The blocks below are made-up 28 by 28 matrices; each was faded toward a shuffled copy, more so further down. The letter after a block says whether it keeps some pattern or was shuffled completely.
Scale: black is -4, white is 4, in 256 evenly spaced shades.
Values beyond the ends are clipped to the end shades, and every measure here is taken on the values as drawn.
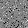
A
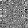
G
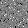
A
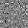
G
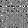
G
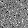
A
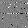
G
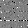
G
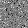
A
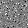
A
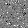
A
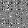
G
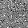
A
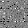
G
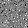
A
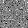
A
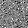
A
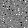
A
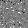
A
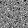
A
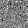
A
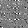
G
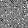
A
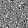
A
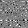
G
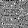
G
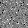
A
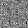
G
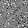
A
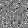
G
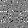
G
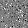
A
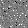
A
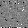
G
